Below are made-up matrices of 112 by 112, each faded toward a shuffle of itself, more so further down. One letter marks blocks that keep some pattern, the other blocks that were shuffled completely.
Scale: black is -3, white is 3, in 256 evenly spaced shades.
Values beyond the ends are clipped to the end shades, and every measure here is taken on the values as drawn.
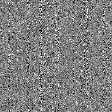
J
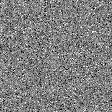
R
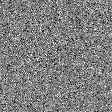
R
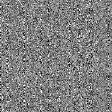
J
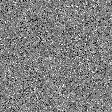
R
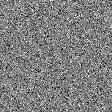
R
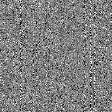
J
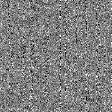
J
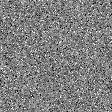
R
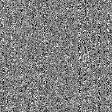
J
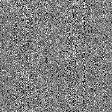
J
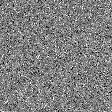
R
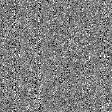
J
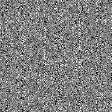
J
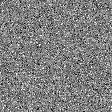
R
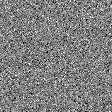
R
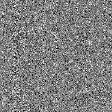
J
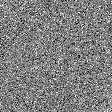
R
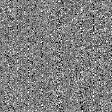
J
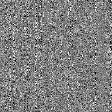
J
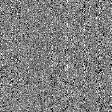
J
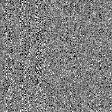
J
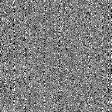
J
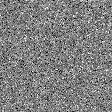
R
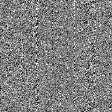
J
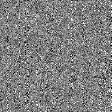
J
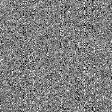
J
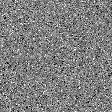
R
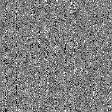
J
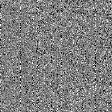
J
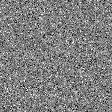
R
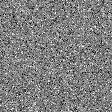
R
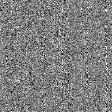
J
